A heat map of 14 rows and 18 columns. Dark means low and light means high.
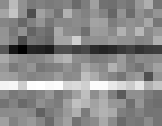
Histogram: heavy tails on both sides. Odd lines: rows 6 and 10. Grain: streaks across.
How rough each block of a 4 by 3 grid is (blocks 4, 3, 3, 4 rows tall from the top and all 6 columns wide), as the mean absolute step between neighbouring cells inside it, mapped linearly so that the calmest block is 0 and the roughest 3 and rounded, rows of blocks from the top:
101
332
112
000
